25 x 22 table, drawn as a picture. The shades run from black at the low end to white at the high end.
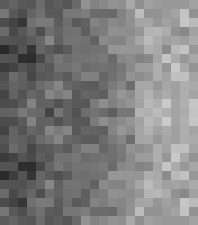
Odd rows or columns: none. Stripes: none. Mirror symmetry: top to bottom. Ninth with the highest average: middle right. Slope: up to the right.
